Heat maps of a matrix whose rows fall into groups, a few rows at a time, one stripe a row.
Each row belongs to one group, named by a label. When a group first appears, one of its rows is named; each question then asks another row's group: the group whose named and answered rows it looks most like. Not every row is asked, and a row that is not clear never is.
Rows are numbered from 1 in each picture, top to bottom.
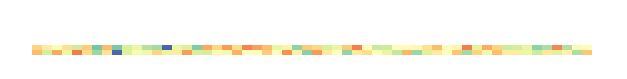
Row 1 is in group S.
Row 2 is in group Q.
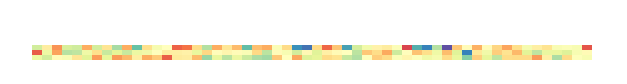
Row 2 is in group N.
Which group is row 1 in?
Q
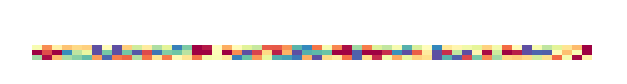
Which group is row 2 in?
N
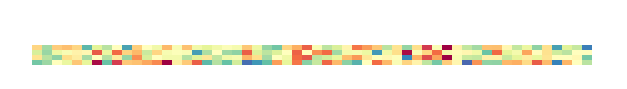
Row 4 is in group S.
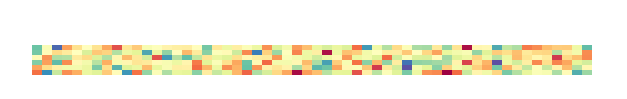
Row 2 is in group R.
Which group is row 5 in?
N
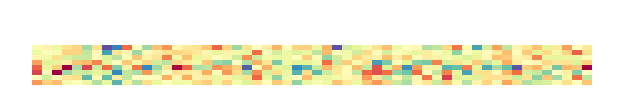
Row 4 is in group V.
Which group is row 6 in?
N
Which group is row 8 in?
N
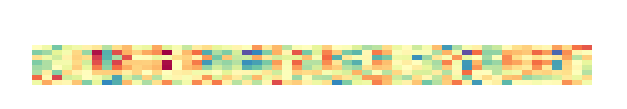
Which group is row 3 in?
V
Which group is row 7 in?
N
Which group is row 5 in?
S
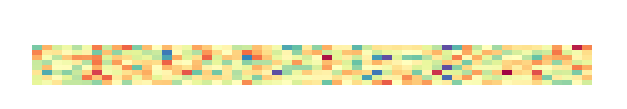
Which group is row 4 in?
S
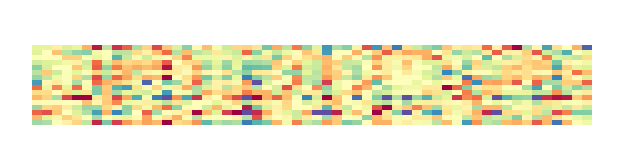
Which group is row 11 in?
V
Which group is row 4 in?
S
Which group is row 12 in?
V
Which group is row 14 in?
N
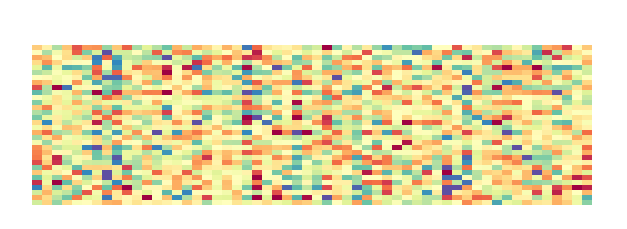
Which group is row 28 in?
N
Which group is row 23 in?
N
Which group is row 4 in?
N
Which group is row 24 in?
N
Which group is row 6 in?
S
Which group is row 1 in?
V
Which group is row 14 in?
S
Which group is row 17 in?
V
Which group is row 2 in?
Q
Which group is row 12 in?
R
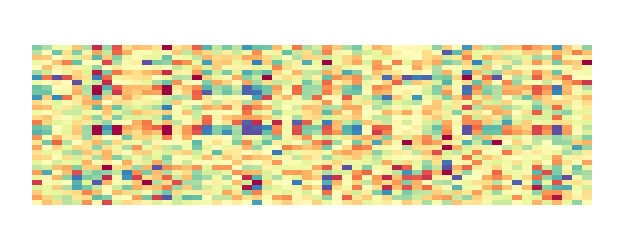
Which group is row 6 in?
S
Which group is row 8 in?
R
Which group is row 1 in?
S
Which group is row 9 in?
S
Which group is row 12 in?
V
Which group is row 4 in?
R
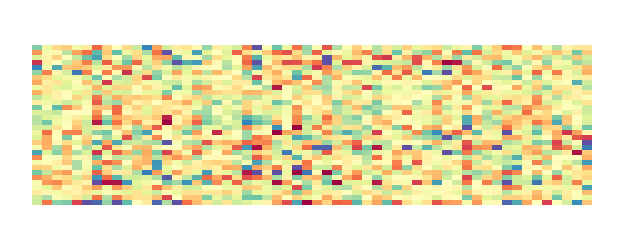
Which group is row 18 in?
V
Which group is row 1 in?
R
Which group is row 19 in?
Q
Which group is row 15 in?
S
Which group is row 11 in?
S
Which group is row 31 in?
S
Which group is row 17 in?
R
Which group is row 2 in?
Q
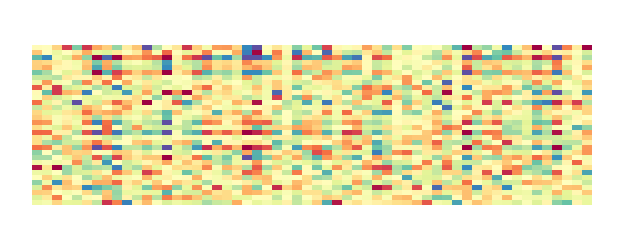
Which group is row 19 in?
N
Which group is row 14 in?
V
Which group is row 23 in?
S
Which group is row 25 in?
N
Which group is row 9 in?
N
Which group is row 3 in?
S
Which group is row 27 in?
N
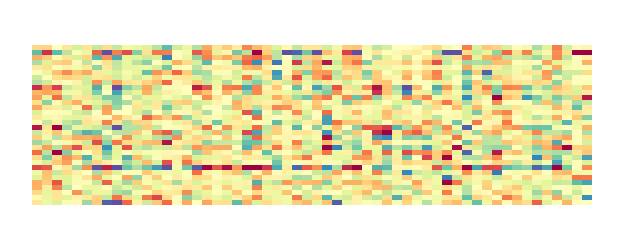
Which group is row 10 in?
N
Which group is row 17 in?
N
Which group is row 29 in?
N
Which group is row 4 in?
R
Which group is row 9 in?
N
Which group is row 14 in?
R
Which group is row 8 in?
S
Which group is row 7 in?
R
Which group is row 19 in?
V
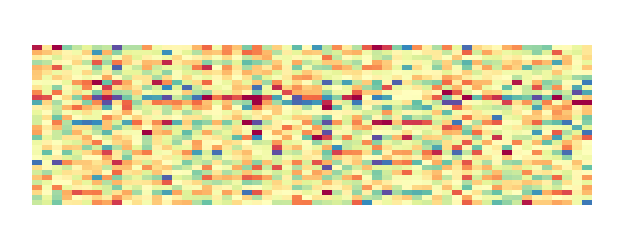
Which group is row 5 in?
N
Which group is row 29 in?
N
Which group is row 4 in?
S
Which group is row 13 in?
V
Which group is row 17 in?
Q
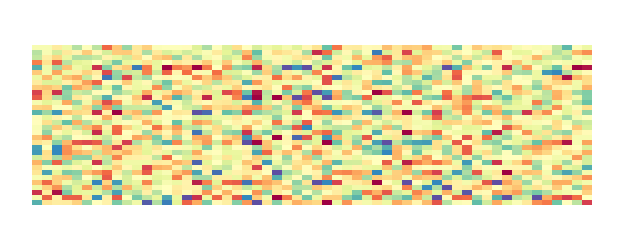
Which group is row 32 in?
R
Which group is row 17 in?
R
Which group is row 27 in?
R
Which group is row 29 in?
Q
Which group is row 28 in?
N
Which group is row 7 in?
V
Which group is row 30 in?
N
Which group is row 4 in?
N
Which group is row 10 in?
N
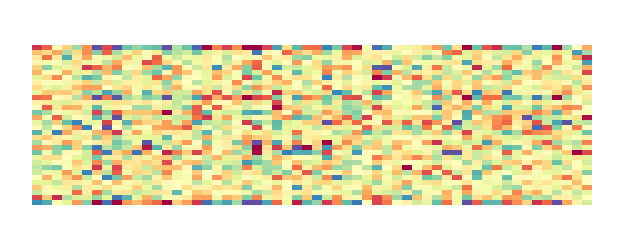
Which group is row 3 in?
Q
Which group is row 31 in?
N
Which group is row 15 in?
N
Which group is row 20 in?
R
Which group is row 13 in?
V
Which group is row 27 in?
V
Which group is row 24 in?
S
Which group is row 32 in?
S
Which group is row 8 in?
Q
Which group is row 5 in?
V
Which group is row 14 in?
S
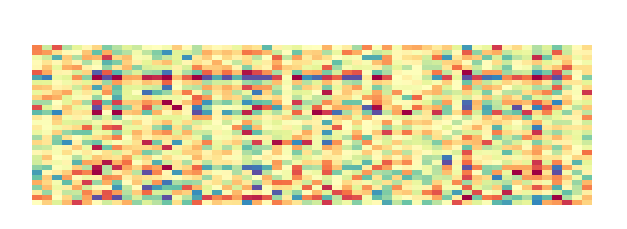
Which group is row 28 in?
Q
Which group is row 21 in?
S
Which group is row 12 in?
S
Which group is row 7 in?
S
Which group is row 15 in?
N
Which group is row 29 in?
R
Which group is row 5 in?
V
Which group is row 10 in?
R
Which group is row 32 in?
V
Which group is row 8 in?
S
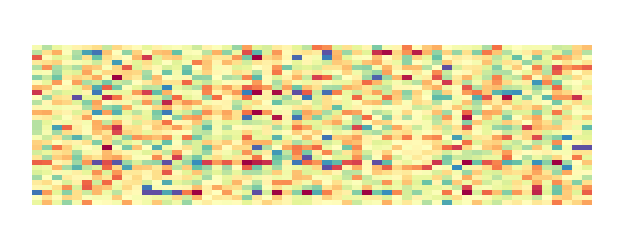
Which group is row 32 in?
Q
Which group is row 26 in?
S
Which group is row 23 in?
R
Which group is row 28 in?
Q
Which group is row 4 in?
N
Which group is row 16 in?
S
